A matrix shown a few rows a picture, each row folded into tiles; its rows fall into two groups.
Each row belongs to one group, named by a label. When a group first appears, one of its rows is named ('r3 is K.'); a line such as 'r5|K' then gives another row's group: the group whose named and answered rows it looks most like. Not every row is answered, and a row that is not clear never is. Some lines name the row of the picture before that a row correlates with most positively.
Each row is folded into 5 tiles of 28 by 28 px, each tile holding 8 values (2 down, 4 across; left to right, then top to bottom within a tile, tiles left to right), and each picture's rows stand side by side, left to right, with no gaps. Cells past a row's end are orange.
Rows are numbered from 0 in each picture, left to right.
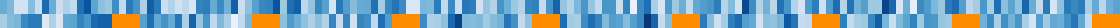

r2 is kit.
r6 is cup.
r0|cup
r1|kit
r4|cup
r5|cup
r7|cup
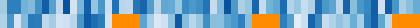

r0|cup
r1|cup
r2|cup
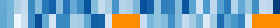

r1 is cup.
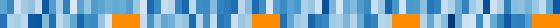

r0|cup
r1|kit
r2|cup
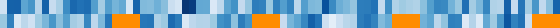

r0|kit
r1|cup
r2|cup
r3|cup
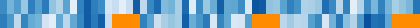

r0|cup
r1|kit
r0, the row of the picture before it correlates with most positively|3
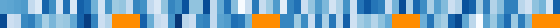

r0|cup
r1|cup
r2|kit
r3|cup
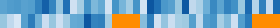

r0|cup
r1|kit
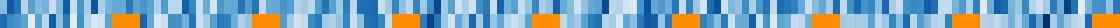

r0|kit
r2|cup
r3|kit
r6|kit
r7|kit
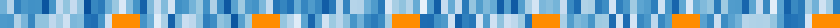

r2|cup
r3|kit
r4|kit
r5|cup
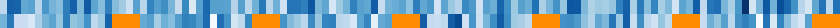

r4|kit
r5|kit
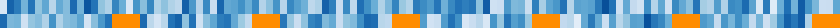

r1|cup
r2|cup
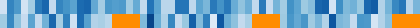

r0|kit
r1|kit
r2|kit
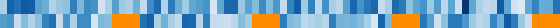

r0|kit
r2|kit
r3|cup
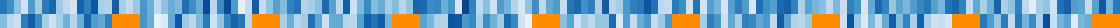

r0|cup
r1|cup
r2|cup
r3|cup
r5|kit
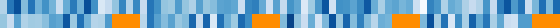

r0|kit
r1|kit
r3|kit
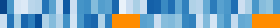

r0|cup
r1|kit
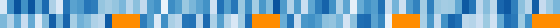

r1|kit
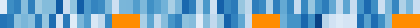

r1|cup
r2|cup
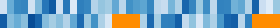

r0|cup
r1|cup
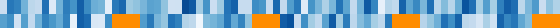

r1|cup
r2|kit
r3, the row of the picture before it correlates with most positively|1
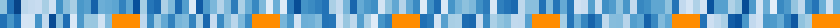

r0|kit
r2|kit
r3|kit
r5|cup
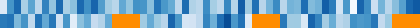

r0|kit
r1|cup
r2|cup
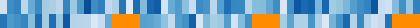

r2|kit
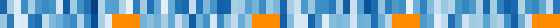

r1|kit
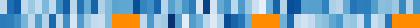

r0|kit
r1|cup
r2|kit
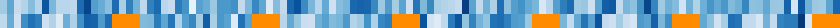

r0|cup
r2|kit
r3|cup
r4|cup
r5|cup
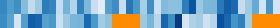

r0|cup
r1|cup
